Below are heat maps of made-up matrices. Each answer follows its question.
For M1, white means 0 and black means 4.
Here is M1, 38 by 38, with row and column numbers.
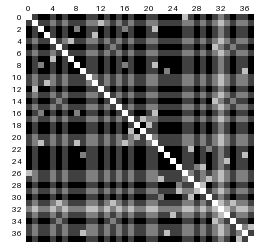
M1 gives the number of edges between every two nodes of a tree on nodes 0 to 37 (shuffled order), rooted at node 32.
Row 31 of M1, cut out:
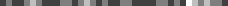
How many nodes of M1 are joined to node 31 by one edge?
4
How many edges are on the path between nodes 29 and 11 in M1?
2
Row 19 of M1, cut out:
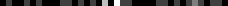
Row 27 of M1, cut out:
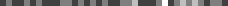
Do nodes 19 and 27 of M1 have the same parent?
no
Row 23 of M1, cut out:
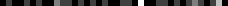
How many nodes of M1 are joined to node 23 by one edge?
1
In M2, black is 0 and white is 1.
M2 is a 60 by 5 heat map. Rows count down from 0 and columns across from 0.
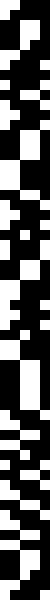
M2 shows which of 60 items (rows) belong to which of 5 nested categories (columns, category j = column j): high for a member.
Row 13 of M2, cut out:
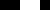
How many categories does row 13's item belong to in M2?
2
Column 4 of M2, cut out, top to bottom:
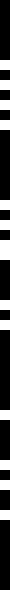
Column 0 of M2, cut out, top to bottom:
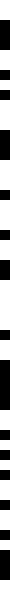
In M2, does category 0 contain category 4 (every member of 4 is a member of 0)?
yes
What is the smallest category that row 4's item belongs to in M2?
2
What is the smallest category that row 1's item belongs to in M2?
0
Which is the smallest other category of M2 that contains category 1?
0
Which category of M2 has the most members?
0
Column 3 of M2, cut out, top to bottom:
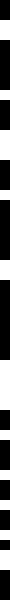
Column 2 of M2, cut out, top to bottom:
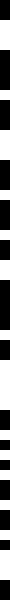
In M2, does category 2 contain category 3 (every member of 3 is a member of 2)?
yes
